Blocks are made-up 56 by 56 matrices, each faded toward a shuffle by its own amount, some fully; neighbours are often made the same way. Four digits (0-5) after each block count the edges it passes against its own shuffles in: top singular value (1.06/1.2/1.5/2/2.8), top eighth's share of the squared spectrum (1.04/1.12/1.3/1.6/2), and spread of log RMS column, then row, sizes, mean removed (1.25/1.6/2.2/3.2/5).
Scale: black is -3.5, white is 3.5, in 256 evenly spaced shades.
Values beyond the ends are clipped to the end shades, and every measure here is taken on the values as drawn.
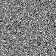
0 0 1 0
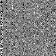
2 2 3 0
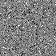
0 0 0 0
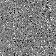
1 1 1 0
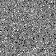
0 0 0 0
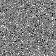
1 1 1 0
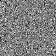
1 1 2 0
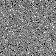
0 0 0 0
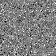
1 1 0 1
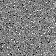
0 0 0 0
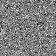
0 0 0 1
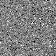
0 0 0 1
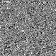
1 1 0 2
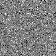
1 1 0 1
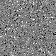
1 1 0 0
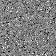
0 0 0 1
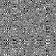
4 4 2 2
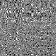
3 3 2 2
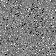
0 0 0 0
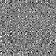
4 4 2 2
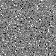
2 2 0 0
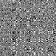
4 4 2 2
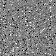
1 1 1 0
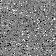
2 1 0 0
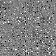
3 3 1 1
